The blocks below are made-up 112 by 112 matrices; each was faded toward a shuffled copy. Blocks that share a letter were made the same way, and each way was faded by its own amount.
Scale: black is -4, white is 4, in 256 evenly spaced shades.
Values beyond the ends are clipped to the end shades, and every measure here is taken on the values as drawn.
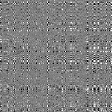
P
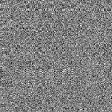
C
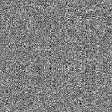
C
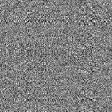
C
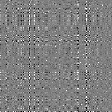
P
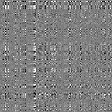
P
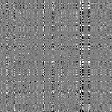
P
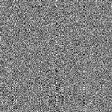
C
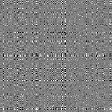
P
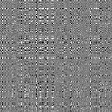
P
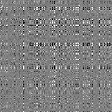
P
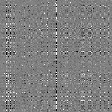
P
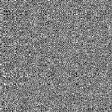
C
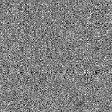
C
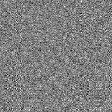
C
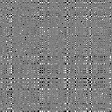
P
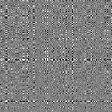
P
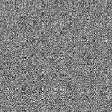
C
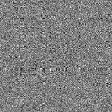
C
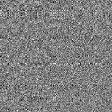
C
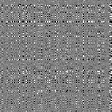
P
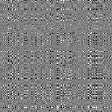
P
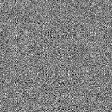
C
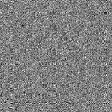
C
